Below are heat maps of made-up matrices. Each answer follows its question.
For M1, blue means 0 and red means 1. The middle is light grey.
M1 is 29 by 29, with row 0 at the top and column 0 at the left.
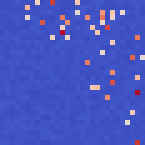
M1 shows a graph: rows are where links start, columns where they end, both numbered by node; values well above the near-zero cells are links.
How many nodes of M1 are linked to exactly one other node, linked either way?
4
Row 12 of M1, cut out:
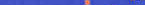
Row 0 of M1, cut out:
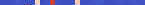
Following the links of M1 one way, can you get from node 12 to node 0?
no
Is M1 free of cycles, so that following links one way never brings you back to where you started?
yes
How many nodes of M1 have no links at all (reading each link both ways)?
2
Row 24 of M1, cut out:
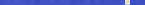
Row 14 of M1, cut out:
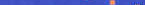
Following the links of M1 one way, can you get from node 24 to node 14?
no
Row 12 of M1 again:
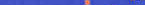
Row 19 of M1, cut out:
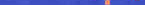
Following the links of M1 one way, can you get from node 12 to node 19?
yes
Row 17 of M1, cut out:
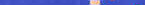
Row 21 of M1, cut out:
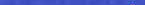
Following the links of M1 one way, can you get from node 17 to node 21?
yes
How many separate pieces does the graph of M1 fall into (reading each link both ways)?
3
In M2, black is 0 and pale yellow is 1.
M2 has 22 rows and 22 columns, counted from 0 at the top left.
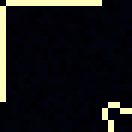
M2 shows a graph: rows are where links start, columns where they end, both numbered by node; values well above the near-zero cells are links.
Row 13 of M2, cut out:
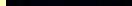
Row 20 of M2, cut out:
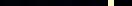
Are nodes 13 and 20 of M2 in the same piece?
no
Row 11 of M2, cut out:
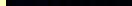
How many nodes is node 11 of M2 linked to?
1
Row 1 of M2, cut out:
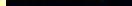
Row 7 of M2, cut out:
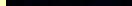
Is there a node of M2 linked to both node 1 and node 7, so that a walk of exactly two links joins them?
yes
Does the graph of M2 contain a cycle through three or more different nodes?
no
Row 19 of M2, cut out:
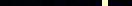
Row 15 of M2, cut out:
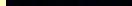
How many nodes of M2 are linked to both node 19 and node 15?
0
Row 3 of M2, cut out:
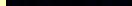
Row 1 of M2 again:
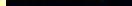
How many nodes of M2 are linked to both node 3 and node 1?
1
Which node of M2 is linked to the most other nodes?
node 0
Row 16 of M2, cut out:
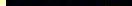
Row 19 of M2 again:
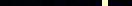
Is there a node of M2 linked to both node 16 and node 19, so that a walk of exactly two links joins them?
no
